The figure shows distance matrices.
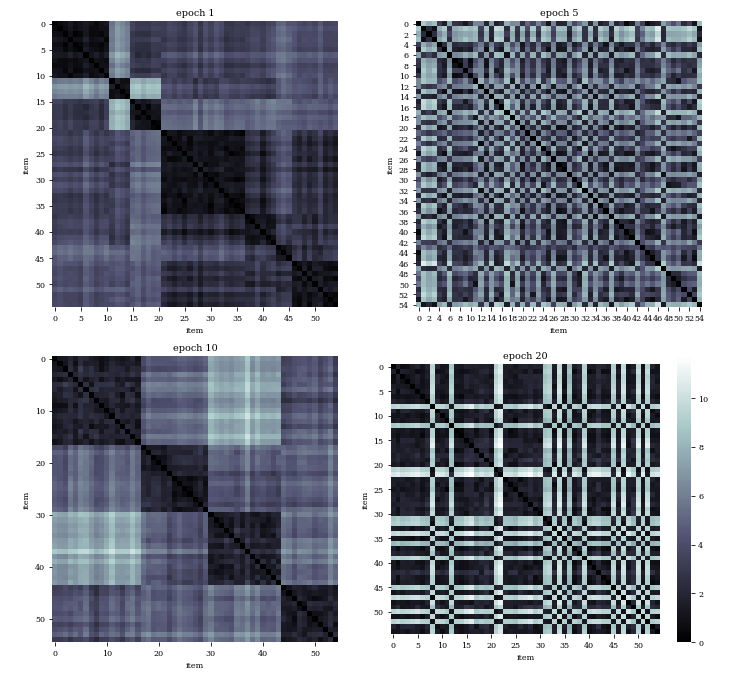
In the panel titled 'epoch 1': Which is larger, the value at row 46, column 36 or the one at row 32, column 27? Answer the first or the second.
the first
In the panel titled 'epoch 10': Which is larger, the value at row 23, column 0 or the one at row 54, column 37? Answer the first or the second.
the second
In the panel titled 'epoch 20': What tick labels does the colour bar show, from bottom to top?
0, 2, 4, 6, 8, 10
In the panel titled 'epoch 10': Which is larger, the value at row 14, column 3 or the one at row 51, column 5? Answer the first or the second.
the second
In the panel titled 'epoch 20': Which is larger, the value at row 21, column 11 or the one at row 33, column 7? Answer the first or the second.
the first
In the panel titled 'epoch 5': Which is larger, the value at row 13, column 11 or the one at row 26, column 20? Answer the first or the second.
the second
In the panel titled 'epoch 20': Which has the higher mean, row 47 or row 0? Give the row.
47
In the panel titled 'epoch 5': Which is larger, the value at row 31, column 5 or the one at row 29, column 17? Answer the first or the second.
the first
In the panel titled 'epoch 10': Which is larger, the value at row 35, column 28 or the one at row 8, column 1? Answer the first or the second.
the first
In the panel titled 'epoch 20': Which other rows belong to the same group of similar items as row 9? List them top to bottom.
0, 1, 2, 3, 4, 5, 6, 7, 10, 11, 13, 14, 15, 16, 17, 18, 19, 20, 23, 24, 25, 26, 27, 28, 29, 30, 33, 35, 37, 38, 40, 41, 42, 43, 44, 46, 48, 49, 51, 53, 54
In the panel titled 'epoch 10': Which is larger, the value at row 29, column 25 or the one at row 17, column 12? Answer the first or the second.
the second
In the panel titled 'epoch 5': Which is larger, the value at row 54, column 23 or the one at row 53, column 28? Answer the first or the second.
the first
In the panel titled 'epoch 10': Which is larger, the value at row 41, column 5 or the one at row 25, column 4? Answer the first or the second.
the first
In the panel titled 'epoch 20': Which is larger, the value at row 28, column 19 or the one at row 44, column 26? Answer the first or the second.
the first
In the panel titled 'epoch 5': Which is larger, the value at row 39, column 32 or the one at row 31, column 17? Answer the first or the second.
the second
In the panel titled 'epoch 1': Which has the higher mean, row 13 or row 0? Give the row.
13
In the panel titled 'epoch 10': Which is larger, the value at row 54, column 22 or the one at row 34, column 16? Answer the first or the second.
the second
